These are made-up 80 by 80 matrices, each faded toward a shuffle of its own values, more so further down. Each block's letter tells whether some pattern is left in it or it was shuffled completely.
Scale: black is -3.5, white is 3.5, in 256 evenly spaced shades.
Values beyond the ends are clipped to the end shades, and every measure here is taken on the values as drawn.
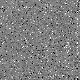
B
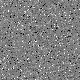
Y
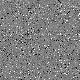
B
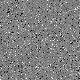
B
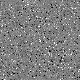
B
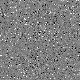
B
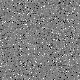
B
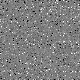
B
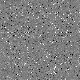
B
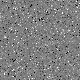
Y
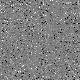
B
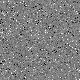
Y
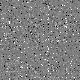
B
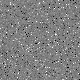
Y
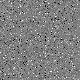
B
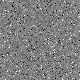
Y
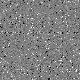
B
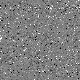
B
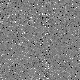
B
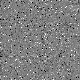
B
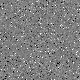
Y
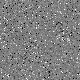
Y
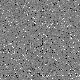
B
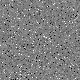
Y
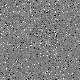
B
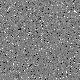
Y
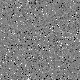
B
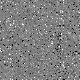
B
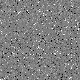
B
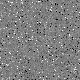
Y
